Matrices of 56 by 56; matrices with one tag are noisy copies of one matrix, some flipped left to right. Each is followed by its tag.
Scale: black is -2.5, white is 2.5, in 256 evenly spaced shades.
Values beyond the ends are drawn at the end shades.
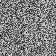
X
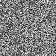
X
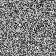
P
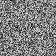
P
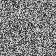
P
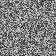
P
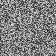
X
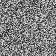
X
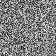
X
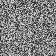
X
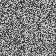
X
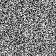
X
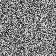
X
